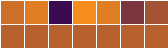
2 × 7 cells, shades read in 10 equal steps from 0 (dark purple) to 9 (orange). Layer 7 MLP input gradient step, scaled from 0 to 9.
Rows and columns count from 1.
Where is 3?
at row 1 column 6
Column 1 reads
7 6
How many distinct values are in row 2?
1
